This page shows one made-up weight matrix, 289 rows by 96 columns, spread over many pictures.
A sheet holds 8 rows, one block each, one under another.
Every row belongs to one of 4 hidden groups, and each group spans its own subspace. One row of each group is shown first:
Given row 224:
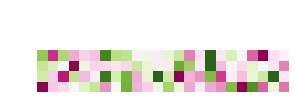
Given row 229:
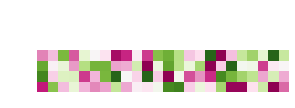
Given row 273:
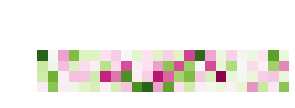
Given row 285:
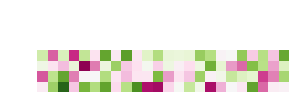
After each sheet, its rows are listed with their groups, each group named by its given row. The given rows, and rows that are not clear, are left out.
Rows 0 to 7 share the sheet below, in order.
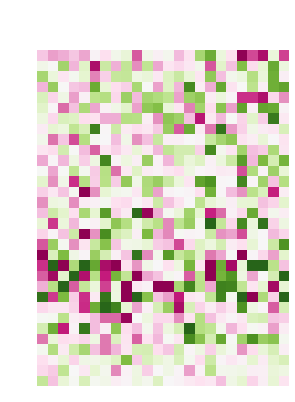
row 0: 273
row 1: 273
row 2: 224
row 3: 285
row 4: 285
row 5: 224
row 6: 229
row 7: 229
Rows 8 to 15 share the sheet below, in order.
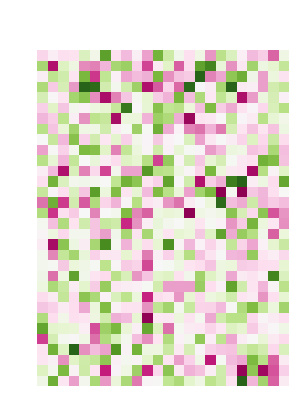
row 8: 285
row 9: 229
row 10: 285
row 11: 273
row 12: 273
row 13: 285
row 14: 229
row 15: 224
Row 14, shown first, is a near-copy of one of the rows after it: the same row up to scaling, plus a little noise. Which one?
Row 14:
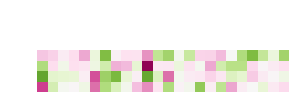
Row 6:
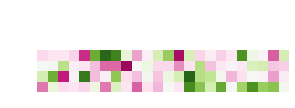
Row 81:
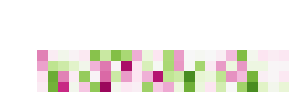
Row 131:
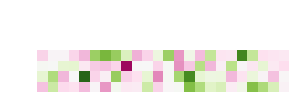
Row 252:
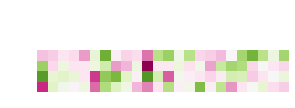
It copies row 252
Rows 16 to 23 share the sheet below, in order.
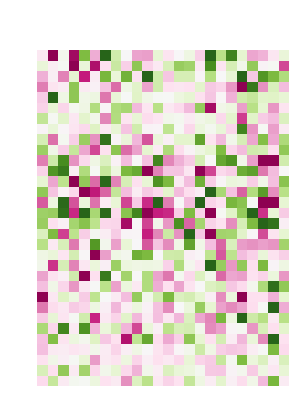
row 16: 224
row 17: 224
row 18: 285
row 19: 285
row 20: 273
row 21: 285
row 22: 273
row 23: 273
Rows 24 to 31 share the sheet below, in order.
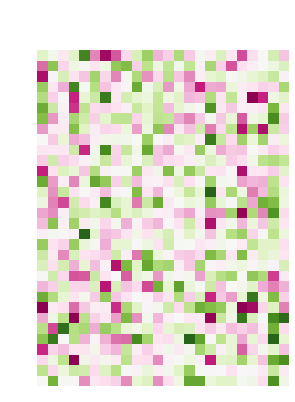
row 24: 229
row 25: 224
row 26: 285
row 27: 224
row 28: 285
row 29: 285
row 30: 273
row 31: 273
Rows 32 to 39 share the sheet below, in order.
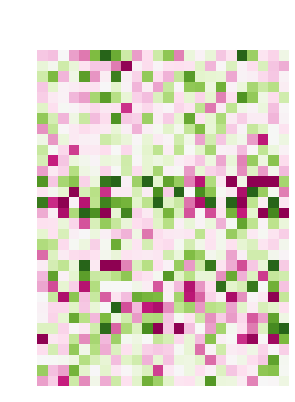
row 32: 229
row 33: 229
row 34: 224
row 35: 224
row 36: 229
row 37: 229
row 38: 285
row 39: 285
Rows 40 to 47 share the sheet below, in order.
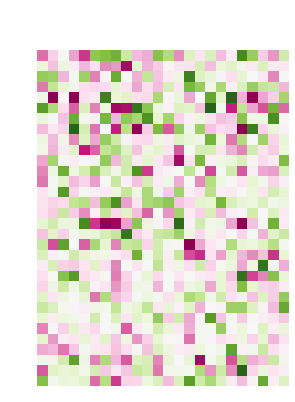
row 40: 229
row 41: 224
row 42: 285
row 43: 273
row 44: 229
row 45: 224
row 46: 273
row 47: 224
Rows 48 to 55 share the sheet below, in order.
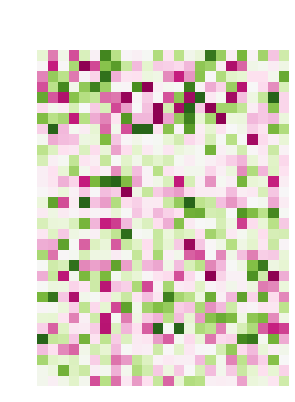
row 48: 285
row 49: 273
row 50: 224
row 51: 229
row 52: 229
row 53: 224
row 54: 285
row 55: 224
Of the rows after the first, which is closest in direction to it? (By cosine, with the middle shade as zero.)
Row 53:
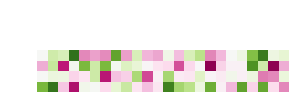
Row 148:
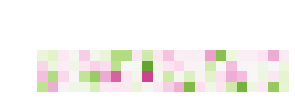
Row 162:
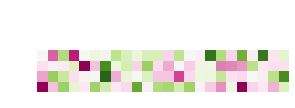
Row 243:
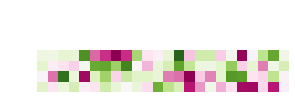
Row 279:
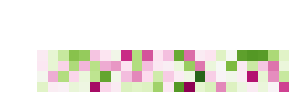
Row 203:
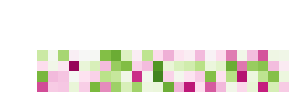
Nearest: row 279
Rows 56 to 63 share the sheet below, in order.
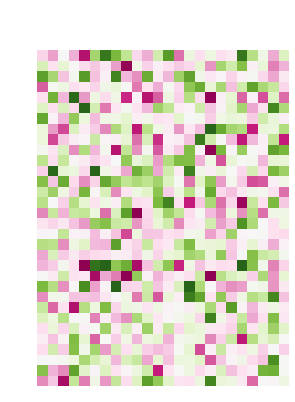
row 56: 229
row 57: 285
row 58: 273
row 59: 224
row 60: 229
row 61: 229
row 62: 224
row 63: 285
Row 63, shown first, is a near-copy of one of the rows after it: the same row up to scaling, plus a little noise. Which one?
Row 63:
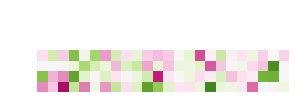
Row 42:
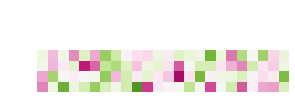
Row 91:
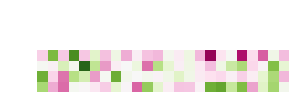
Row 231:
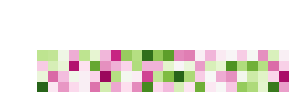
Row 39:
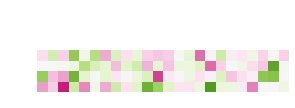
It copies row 39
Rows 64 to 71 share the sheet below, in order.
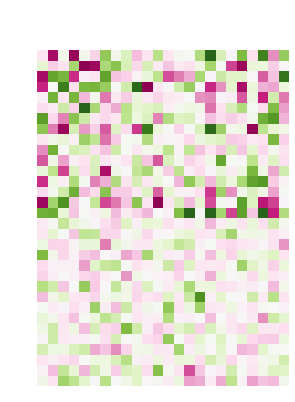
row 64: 285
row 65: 285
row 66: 229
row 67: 224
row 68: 285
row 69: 229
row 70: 273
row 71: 229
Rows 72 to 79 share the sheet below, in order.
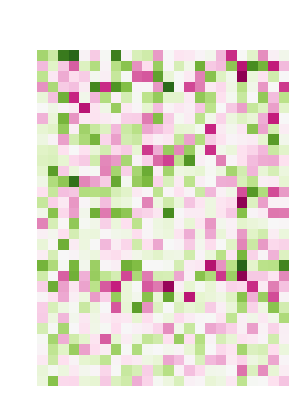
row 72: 224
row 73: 285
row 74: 273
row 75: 224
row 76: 224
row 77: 273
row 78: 273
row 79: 224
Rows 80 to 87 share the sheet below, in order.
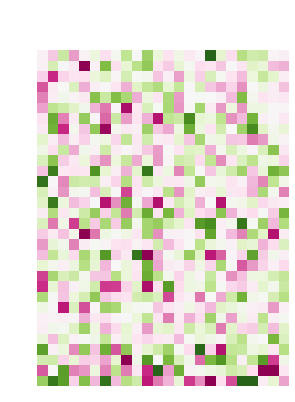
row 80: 285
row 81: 229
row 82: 273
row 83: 273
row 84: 285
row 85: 229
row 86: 229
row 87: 285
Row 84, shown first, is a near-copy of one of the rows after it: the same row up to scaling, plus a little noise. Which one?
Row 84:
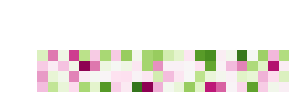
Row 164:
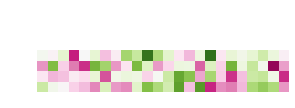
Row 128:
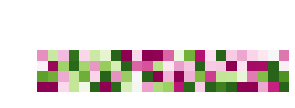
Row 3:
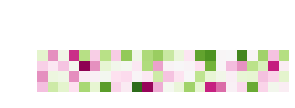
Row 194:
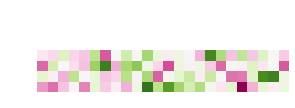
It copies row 3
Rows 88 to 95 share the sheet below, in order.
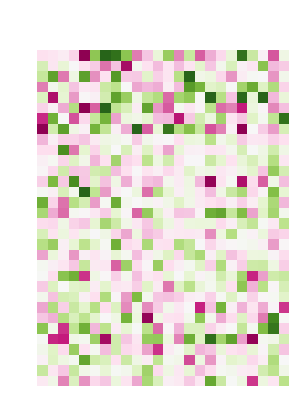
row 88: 229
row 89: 285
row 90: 273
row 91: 285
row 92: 229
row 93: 224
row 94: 285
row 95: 285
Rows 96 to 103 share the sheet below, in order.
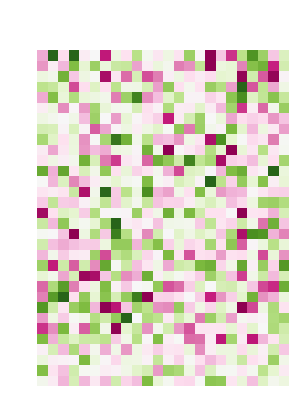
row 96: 224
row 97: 273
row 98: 229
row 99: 285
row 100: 224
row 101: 285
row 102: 229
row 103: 285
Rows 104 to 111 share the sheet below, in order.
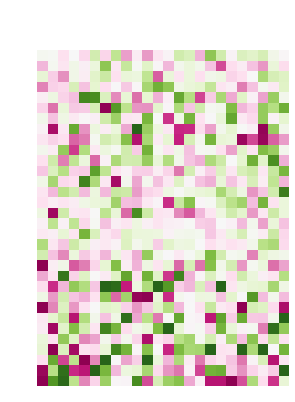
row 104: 285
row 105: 224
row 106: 273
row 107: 224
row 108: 285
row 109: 273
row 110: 273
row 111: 285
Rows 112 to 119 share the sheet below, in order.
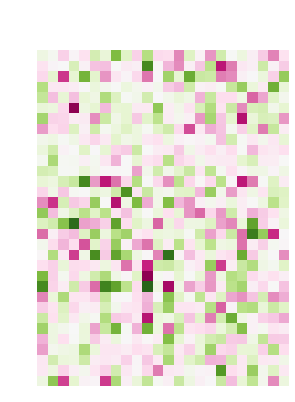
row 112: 229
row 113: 224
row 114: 224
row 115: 229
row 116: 224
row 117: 229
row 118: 229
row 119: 229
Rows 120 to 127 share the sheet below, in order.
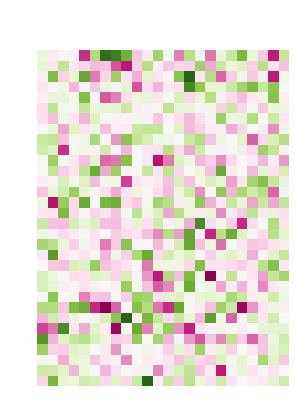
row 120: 229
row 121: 229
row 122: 273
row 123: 273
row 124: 273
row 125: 273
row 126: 229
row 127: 273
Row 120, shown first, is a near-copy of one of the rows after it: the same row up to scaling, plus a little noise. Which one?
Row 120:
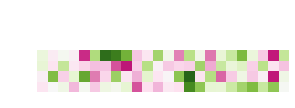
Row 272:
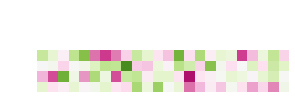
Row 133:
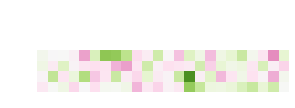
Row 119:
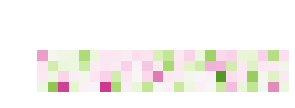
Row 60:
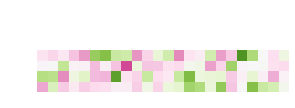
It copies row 133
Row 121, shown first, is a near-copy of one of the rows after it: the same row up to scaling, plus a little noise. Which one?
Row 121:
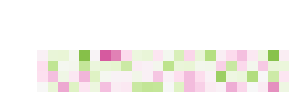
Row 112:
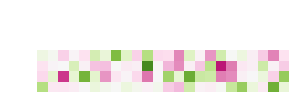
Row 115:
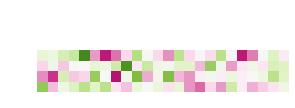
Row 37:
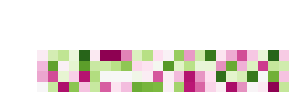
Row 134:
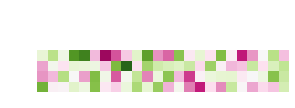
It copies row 37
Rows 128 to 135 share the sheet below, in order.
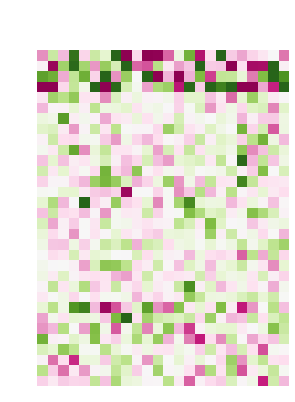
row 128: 285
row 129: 224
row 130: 224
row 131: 229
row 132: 224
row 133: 229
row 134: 229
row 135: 224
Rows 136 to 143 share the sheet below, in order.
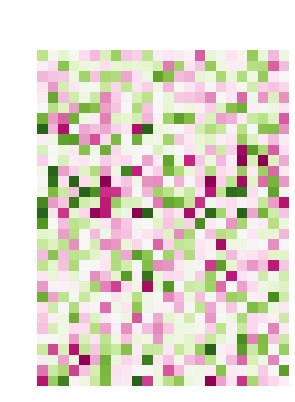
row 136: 273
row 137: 285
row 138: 224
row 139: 285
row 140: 273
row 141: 229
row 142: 224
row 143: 285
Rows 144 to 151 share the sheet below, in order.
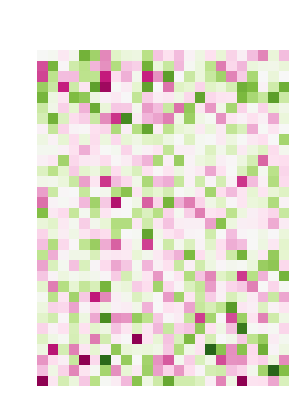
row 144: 229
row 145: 273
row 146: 285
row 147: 229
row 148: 229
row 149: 273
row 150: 224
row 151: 285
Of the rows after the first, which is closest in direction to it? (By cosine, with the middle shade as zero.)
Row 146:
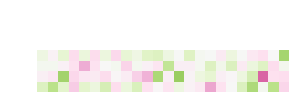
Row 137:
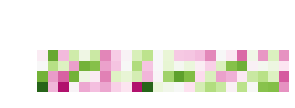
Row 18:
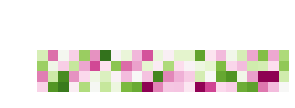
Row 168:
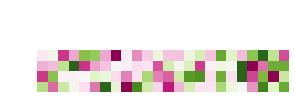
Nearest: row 18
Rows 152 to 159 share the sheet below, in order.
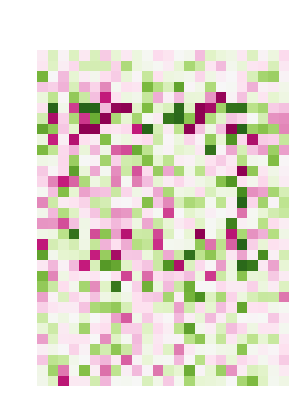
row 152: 285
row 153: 285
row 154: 224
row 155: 224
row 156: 224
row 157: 229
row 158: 229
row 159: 229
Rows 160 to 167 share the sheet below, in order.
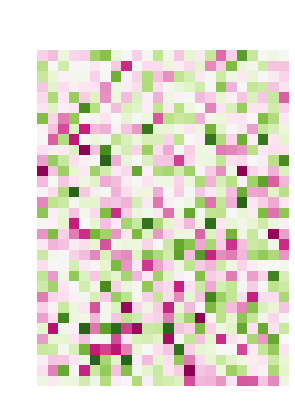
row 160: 229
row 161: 285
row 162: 285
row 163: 224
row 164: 285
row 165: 285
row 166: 273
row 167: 229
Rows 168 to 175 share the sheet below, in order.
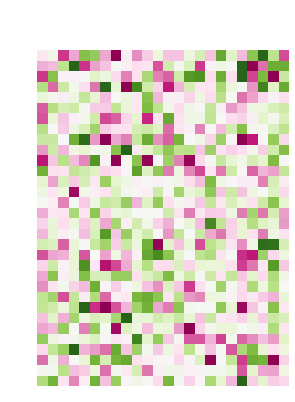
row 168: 224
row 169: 229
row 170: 229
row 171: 224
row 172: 285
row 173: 229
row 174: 229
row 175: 224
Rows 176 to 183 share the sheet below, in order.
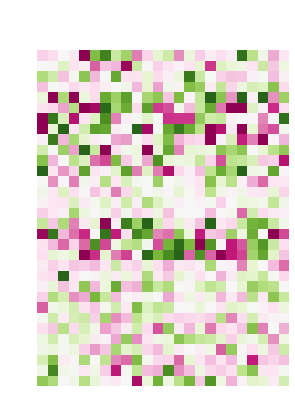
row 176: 229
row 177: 285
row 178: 285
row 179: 224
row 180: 285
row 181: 273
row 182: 224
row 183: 224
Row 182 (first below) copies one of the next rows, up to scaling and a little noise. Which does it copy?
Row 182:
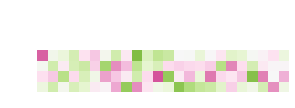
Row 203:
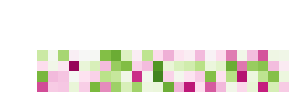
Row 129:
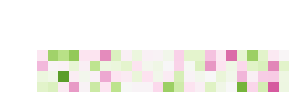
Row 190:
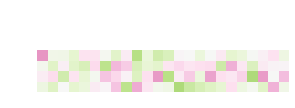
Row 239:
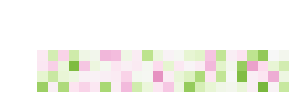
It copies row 190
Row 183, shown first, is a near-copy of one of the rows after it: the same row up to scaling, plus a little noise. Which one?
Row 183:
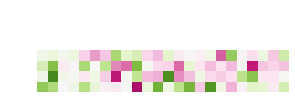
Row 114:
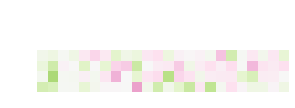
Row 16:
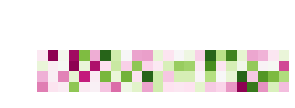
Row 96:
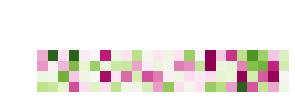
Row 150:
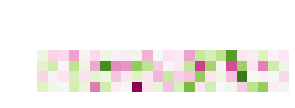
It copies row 114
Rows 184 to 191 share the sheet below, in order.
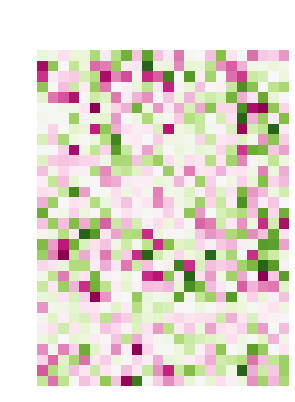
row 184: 229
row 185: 224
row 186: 224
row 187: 224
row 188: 285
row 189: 273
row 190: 224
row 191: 224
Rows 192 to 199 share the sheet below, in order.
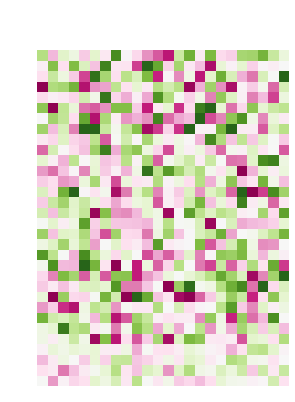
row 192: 285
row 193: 285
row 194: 285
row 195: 224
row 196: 285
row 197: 224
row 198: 224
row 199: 224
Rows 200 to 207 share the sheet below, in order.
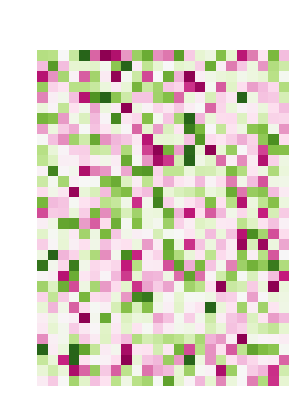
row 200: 229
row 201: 229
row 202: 273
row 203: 224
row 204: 224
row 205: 273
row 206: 285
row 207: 273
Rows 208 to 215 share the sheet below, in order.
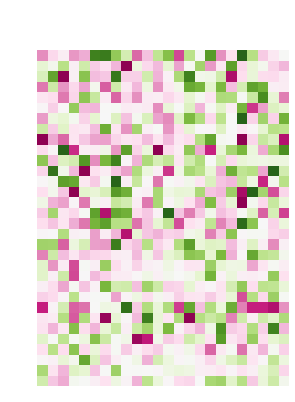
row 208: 229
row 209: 224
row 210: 273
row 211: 224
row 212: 229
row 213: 224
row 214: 273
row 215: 285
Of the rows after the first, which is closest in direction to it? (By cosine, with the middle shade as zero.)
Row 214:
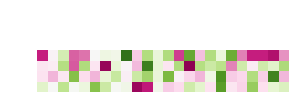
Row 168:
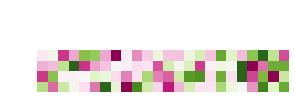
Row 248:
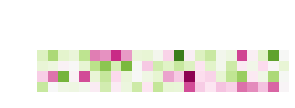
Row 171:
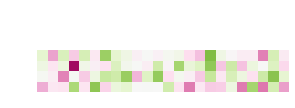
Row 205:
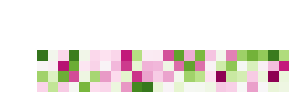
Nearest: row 171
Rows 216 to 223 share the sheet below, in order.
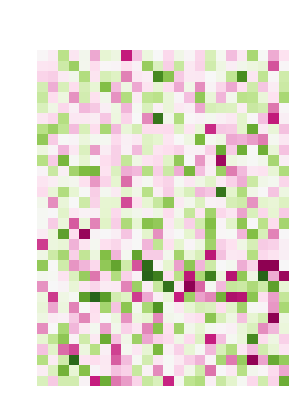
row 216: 273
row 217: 285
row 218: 273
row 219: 273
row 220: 285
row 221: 273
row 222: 285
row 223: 224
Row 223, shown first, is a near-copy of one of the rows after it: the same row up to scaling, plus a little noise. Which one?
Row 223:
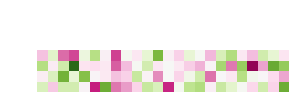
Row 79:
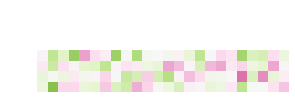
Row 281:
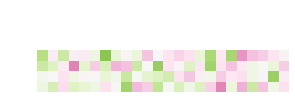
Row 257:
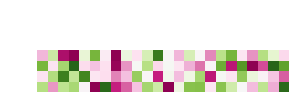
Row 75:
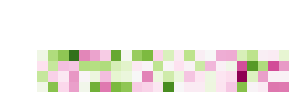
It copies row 257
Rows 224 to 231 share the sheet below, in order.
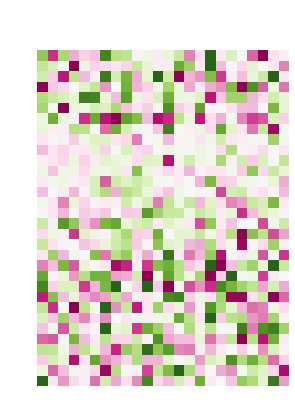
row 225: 273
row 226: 224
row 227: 285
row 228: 224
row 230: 224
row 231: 285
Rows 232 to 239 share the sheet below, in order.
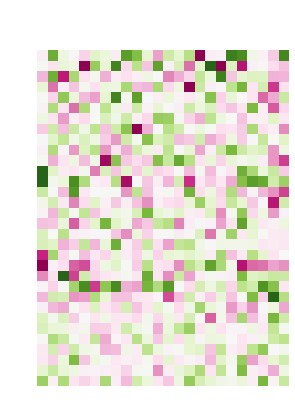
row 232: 273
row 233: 224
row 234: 285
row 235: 273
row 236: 229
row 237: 273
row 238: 273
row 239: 224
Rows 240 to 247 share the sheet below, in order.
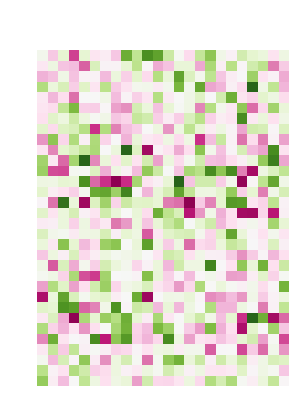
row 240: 285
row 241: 224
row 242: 285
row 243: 229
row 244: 229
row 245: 285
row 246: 224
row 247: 285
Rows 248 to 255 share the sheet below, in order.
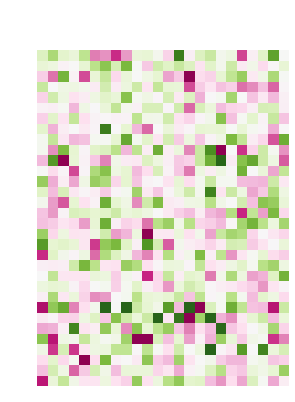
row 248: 229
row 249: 273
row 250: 273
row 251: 224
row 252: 229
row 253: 273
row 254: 273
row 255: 285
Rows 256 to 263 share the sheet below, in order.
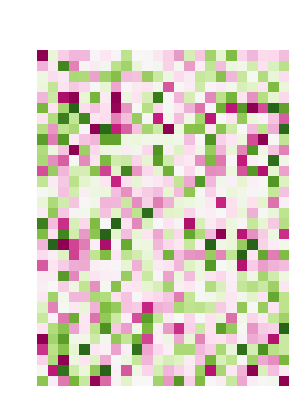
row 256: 273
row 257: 224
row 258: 224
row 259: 273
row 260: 273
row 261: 273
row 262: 285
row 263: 273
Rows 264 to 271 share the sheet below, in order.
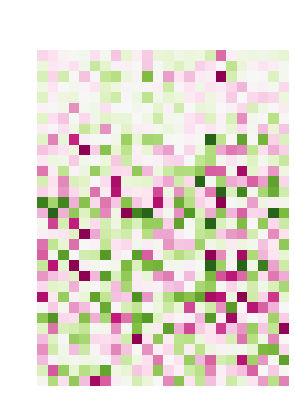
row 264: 229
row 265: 224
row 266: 285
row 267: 273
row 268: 285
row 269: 285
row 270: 224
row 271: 273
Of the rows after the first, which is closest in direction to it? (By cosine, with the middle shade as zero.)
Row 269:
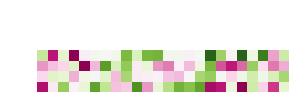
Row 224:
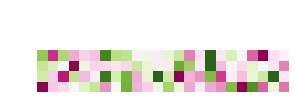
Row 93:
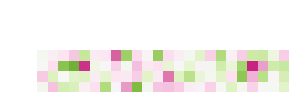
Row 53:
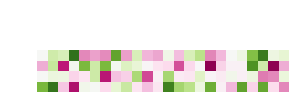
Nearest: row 224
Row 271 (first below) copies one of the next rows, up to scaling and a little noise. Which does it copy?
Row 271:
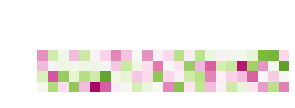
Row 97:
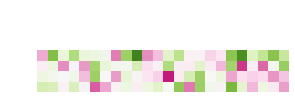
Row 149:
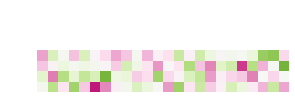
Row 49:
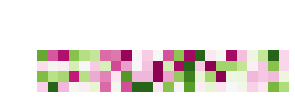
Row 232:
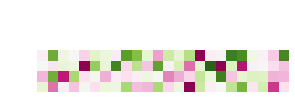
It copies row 149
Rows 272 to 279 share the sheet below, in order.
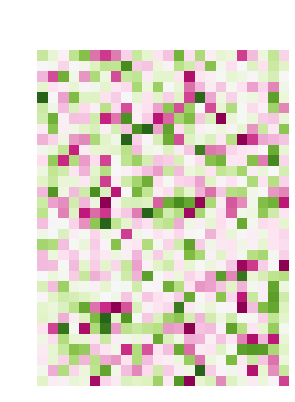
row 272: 229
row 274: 273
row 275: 285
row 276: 229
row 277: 273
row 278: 229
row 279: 273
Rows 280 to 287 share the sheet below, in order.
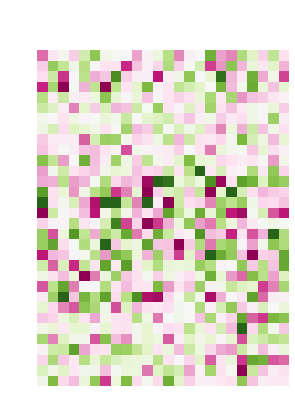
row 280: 229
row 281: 224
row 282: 229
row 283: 229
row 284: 285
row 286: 224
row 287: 224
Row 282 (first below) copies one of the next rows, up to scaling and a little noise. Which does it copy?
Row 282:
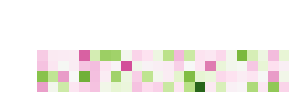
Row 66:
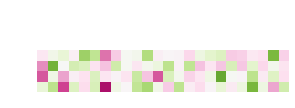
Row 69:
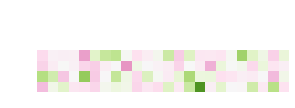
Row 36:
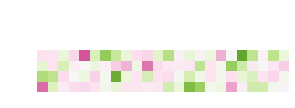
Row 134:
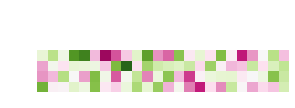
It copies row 69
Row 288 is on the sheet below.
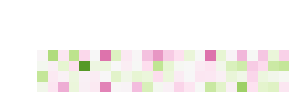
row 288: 285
